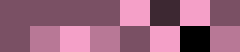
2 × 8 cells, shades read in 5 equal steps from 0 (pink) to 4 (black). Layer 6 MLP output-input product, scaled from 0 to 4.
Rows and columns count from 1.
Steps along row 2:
down down up up down up down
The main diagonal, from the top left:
2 1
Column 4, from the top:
2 1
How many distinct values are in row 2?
4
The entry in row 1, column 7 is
0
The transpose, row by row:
2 2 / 2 1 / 2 0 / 2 1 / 0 2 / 3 0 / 0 4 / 2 1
